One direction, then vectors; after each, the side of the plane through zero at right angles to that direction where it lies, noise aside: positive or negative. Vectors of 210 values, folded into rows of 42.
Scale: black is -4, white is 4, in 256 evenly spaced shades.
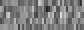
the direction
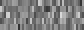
positive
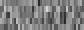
negative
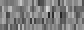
negative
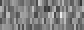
positive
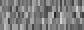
positive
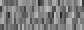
negative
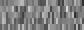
negative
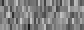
positive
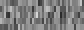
negative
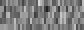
positive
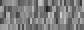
positive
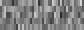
negative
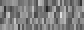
positive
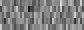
negative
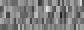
negative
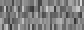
negative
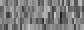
negative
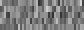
negative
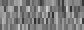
negative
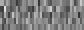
negative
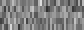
positive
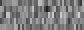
positive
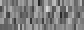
negative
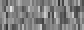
negative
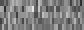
positive
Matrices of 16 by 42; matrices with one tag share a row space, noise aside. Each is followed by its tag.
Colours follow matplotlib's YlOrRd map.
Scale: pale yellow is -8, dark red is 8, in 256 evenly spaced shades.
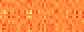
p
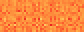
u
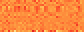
u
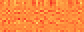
u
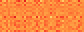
u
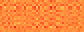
u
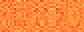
u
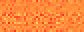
u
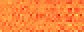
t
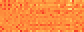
t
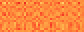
u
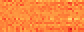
t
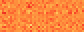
p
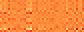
p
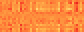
t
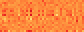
p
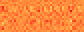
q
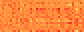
t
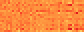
t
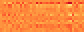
t
